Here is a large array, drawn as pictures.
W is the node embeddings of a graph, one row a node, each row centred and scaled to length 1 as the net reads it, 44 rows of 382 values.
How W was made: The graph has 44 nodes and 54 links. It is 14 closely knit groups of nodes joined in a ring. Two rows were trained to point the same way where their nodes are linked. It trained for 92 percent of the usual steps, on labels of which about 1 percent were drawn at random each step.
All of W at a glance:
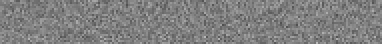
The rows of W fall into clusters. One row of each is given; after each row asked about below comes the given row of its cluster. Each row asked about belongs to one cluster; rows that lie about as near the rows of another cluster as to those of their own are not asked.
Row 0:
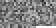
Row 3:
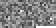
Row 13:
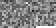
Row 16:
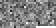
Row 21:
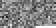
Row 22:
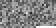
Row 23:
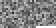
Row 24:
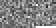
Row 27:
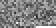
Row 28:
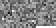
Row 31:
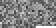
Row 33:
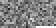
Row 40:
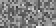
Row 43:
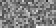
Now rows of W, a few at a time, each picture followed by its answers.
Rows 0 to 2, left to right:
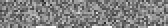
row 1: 31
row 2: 24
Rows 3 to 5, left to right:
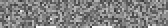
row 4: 22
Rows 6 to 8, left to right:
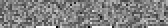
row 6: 3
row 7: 33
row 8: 33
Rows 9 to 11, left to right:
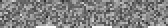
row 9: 21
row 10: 13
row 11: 21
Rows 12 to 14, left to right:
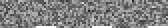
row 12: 31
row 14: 23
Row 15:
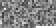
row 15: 43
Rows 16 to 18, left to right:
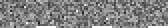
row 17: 3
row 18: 16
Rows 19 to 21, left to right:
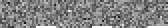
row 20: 28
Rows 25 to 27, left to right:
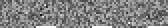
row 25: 22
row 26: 13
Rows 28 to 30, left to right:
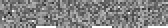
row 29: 16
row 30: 0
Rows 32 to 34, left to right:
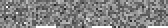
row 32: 0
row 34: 27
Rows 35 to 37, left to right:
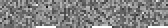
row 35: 24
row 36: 40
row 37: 40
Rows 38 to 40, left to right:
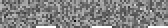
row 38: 28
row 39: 27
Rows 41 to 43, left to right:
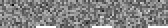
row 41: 16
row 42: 23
